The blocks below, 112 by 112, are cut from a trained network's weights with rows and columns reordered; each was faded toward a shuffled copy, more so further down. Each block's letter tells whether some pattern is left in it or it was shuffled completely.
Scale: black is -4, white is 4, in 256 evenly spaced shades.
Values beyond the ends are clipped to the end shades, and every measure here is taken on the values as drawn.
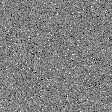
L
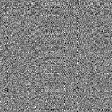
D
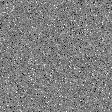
L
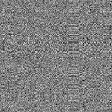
D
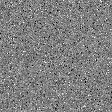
L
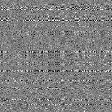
D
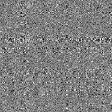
D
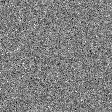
L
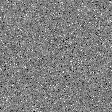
L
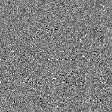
D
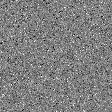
L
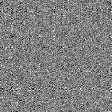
D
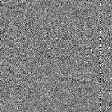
D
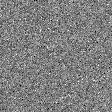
L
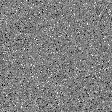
L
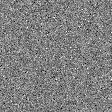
L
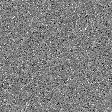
L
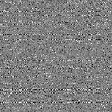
D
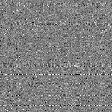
D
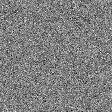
L
